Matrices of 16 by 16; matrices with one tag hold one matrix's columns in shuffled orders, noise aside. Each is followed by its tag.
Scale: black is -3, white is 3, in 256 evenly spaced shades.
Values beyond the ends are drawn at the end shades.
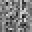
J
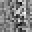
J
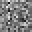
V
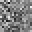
V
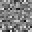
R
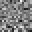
R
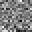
R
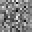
V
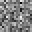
V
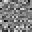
R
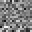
R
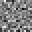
R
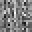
J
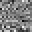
R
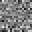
R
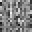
J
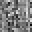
J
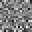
R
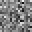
V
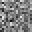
V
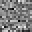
R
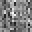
J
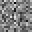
V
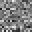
R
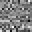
R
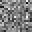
V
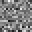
R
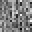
J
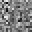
V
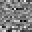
R
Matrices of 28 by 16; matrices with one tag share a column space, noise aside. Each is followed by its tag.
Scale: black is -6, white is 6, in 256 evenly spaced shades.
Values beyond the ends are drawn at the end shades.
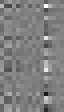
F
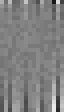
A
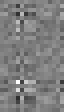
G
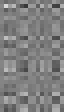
F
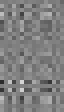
G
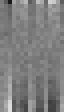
A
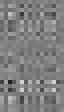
G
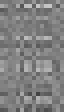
F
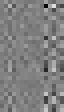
F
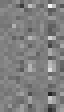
F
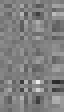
G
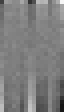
A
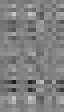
G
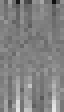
A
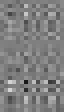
G
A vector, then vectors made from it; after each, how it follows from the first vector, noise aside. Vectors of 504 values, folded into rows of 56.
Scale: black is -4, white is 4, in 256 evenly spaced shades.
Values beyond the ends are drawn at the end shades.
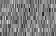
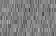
shrunk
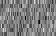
wrapped around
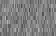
shrunk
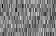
wrapped around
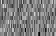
wrapped around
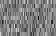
wrapped around
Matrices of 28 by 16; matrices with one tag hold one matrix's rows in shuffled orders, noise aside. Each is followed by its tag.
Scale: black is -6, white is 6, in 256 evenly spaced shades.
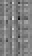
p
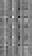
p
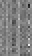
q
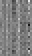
q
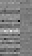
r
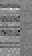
r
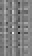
p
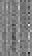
q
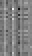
p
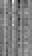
p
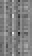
p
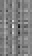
p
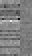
r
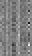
q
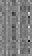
q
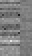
r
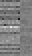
r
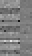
r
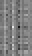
p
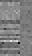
r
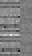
r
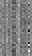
q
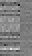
r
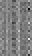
q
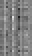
p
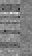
r
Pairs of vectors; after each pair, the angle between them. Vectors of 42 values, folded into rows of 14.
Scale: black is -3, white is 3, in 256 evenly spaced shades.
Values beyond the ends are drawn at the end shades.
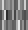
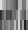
partly aligned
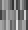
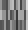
nearly opposite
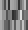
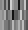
nearly parallel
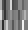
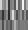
orthogonal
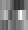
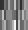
orthogonal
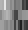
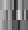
partly aligned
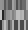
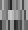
partly aligned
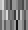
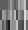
partly opposed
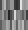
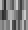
partly opposed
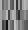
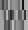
orthogonal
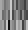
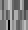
partly aligned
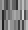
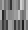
partly aligned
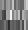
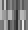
orthogonal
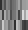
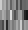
partly opposed
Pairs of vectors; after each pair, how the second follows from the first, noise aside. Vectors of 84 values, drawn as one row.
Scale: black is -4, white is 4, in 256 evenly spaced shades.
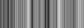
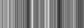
negated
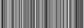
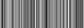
copied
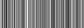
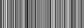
negated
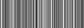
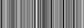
negated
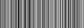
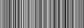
reversed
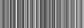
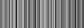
negated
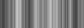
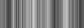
reversed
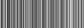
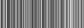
copied
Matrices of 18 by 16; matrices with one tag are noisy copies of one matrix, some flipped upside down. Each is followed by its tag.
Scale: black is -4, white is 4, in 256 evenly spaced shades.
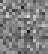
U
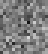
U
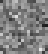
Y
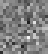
U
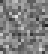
Y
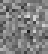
U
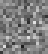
U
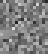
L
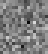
U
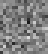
U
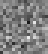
U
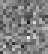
U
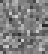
Y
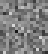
L
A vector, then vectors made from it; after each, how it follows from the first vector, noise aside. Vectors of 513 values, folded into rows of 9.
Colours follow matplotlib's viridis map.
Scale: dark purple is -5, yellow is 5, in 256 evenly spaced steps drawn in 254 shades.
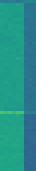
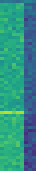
scaled up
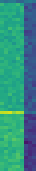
scaled up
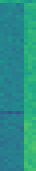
negated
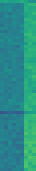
negated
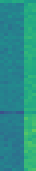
negated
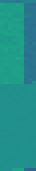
partly zeroed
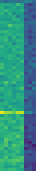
scaled up
